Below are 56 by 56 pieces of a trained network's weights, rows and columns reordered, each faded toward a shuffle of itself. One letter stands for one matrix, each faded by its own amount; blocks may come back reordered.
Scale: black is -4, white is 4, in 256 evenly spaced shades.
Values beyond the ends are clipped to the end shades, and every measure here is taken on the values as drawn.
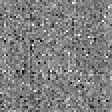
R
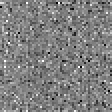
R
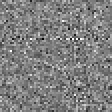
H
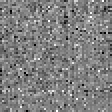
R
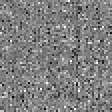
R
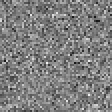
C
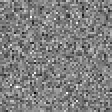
C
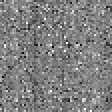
R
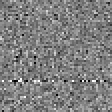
H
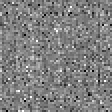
R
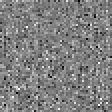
R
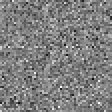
C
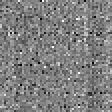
R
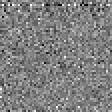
H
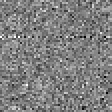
H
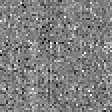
R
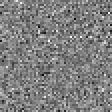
C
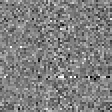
H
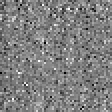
R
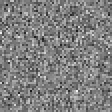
C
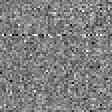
H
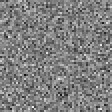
C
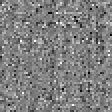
R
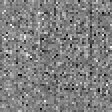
R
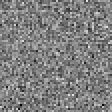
C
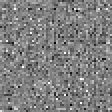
R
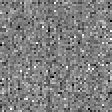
R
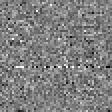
H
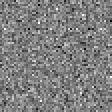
H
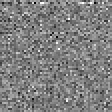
H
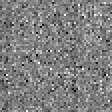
R
